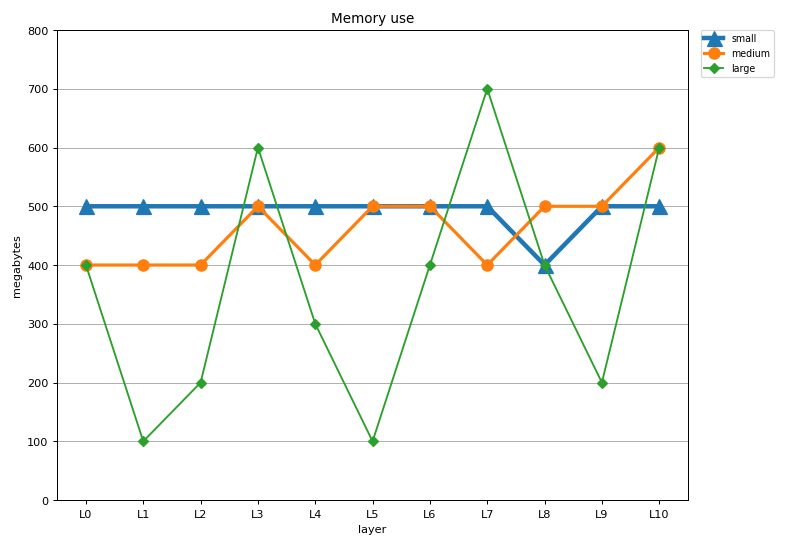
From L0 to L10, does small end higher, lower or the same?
the same
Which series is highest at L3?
large
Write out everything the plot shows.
Title: Memory use
x-axis: layer, ticks L0 L1 L2 L3 L4 L5 L6 L7 L8 L9 L10
y-axis: megabytes, ticks 0 100 200 300 400 500 600 700 800
Legend: small, medium, large
Values:
small: 500 500 500 500 500 500 500 500 400 500 500
medium: 400 400 400 500 400 500 500 400 500 500 600
large: 400 100 200 600 300 100 400 700 400 200 600
